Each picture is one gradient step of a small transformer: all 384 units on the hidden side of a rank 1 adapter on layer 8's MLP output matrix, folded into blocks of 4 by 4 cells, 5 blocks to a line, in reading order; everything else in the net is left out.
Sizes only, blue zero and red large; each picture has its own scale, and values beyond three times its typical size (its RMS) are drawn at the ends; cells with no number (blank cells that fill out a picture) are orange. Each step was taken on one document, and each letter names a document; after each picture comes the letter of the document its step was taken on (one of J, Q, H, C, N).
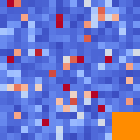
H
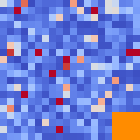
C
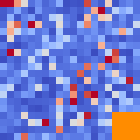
H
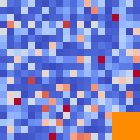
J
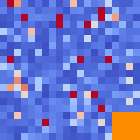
H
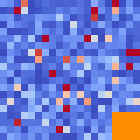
C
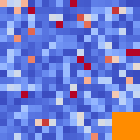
H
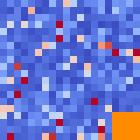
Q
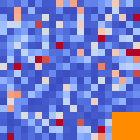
Q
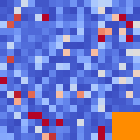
Q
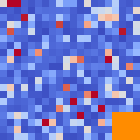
H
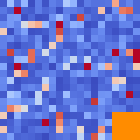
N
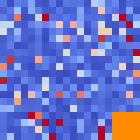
Q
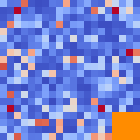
N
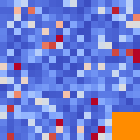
Q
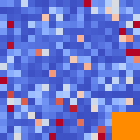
N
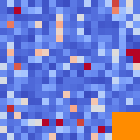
N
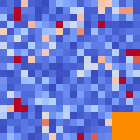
J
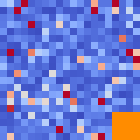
N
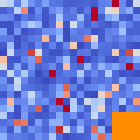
C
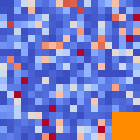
Q
